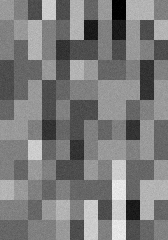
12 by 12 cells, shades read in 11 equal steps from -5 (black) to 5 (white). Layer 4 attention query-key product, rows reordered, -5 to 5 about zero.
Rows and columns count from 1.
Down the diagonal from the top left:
1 1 2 1 -1 -2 0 1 3 -1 2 0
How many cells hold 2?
13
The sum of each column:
-2 -1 6 -4 -9 -8 -2 -1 5 -7 -2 2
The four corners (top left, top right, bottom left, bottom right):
1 0 -1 0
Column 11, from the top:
2 -2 0 -3 -3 0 1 1 -1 2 2 -1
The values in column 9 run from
-5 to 4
